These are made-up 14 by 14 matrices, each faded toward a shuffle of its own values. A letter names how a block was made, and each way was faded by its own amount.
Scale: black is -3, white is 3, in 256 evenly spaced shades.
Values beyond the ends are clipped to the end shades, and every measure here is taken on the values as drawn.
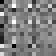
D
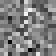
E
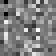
E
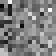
E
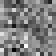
E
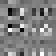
D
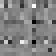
D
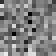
E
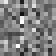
E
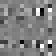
D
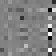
D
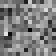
E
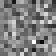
E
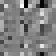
D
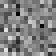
E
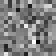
E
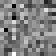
E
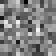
E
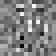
E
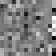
E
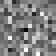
E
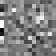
E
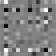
D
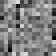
E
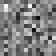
E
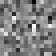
E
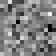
E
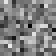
E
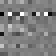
D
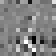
D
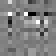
D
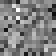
E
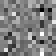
E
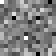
E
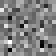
E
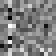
E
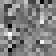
E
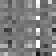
D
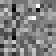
E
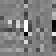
D
